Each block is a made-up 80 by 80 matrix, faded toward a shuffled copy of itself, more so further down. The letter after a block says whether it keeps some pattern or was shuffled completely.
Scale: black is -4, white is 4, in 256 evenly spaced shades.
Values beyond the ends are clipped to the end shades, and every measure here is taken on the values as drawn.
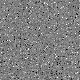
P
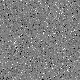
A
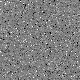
A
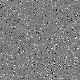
P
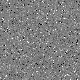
A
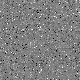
P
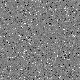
P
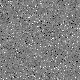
A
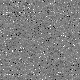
P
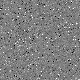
A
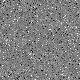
A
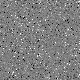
P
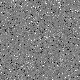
A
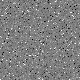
A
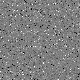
P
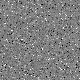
A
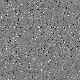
P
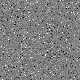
P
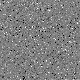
P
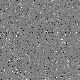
P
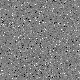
A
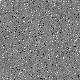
A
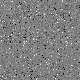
P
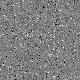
P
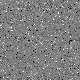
P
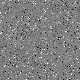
P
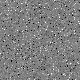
A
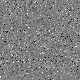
A
